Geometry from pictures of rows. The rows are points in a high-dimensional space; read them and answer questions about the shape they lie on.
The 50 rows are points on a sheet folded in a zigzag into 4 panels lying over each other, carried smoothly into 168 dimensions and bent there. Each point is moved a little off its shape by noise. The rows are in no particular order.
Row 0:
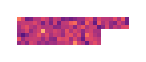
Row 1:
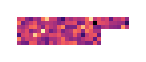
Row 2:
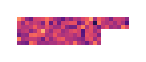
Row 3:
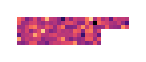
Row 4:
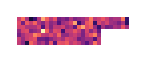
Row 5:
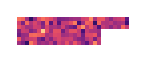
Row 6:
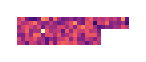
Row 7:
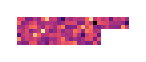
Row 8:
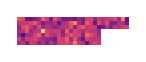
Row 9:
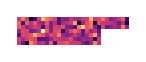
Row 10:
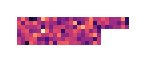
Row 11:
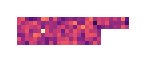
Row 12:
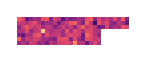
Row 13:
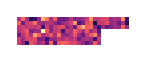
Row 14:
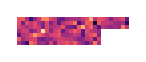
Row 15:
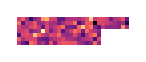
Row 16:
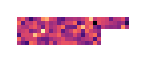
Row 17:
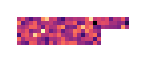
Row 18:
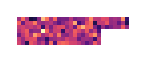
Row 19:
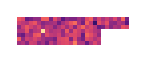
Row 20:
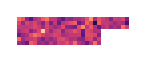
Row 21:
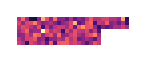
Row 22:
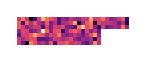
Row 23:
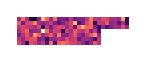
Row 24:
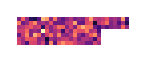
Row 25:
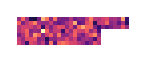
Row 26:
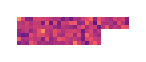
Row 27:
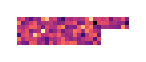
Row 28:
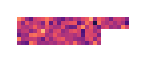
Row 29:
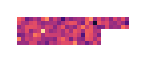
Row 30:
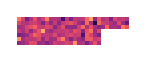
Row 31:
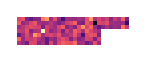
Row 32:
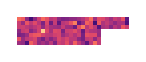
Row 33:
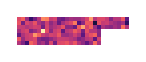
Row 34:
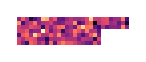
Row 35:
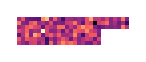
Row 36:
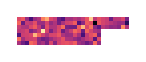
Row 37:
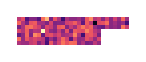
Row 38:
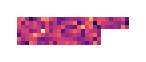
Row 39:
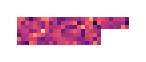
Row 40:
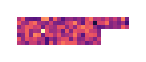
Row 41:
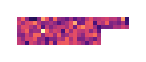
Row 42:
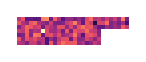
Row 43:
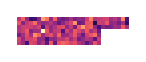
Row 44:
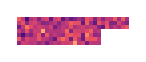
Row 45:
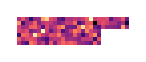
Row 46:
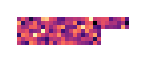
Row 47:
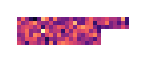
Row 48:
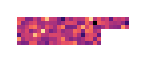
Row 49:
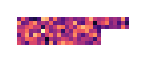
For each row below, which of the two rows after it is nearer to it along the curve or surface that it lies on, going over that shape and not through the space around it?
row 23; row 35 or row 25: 25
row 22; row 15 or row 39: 39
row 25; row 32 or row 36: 32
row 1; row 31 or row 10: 31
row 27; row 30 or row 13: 30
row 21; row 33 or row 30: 33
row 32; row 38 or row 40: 38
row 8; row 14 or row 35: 14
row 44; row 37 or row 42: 42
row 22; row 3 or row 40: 40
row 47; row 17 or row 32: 32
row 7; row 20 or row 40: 40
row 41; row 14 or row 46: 14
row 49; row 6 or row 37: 37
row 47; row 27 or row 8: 8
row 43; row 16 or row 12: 12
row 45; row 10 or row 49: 49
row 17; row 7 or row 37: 7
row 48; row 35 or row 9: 35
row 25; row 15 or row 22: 22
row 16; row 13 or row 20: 20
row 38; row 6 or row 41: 6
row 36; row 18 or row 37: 37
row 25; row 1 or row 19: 19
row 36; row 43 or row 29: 29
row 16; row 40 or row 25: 40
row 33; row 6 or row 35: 6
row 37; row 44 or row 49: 49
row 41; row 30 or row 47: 47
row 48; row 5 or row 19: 19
